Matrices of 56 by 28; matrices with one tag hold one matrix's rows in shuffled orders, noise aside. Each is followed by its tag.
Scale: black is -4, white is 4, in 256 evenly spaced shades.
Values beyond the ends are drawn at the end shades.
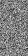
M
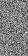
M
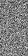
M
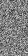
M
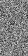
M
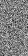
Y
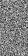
M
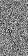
Y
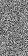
Y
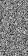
M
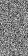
Y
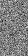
M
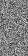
M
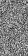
M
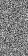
Y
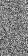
Y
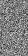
M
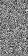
M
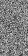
Y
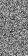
M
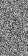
Y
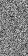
M
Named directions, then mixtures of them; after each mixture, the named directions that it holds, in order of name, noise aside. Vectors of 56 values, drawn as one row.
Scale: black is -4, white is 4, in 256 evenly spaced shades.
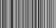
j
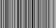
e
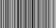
e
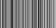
j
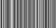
e, j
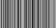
e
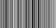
e, j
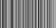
j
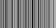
e, j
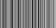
e, j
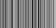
e, j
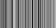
e, j
